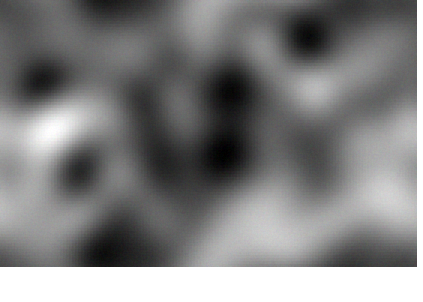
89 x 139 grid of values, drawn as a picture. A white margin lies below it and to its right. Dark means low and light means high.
No row or column stands out. Values change most from cell to cell in the middle left. The ninth with the lowest average is the centre. The texture varies smoothly and slowly.
